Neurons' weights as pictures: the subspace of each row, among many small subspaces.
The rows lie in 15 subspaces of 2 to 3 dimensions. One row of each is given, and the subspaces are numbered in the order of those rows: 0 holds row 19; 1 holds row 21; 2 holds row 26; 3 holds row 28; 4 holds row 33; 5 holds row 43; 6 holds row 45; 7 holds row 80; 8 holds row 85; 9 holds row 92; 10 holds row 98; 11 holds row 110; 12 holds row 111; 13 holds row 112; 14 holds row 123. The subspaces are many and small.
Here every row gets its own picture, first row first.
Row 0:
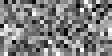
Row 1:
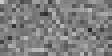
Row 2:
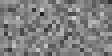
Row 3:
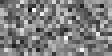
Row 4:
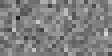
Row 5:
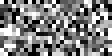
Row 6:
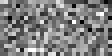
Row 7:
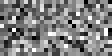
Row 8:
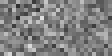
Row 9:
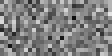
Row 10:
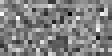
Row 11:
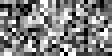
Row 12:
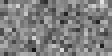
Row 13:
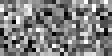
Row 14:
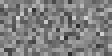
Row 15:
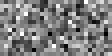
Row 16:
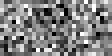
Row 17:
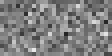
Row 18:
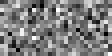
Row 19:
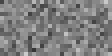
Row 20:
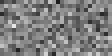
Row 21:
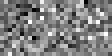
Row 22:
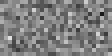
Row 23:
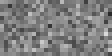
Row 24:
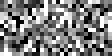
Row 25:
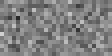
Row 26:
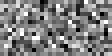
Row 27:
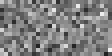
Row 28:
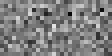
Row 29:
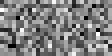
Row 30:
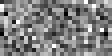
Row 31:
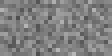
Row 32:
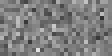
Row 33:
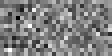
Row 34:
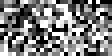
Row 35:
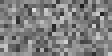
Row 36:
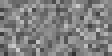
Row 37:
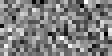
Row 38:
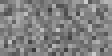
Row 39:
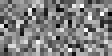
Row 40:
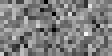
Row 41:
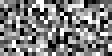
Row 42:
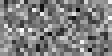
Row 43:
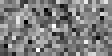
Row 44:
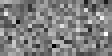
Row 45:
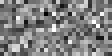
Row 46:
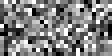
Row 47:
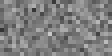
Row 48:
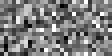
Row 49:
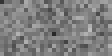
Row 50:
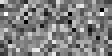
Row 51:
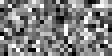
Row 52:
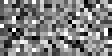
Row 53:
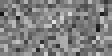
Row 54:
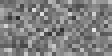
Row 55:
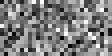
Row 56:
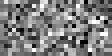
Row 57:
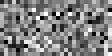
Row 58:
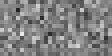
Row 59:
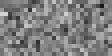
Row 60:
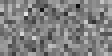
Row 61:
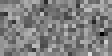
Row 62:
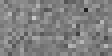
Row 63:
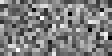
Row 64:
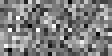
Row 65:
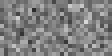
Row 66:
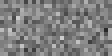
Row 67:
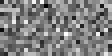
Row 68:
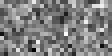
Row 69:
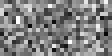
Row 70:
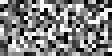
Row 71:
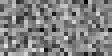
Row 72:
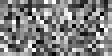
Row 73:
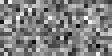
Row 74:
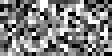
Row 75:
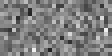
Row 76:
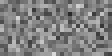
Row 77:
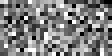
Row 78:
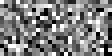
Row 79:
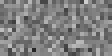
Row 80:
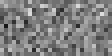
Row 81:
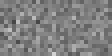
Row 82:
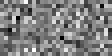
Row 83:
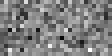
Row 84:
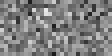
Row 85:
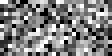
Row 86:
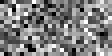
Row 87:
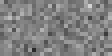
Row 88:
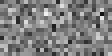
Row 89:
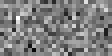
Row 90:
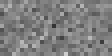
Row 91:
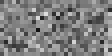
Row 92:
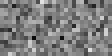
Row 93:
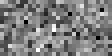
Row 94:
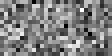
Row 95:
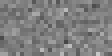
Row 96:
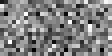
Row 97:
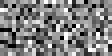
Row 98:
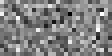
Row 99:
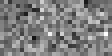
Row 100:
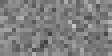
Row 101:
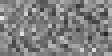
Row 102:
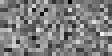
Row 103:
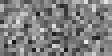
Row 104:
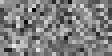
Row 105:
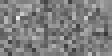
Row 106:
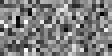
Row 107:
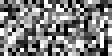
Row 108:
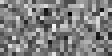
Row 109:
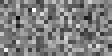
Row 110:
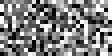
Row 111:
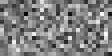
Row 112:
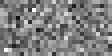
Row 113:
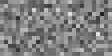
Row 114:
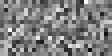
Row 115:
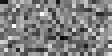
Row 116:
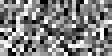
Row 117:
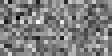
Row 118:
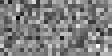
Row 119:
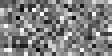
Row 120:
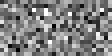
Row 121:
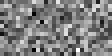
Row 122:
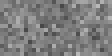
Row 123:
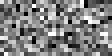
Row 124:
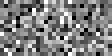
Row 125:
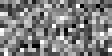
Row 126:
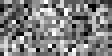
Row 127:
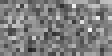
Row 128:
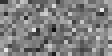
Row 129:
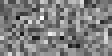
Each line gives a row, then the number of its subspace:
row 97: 9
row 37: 2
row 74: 2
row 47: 13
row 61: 13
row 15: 2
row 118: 14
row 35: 6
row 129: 14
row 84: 3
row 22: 12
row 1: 8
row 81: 11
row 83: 4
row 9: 11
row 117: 14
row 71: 6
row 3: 13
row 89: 2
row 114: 11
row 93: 8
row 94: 14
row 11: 2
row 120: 3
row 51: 9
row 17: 2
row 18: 9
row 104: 13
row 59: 13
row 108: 3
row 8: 14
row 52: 0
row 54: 4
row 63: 3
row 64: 4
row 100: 0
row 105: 1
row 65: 2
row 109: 1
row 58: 14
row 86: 14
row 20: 10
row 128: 8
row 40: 6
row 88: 6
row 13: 3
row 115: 8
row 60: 11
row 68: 9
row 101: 2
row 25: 12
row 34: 5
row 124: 1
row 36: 9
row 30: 3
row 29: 9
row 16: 6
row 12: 9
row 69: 10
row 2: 4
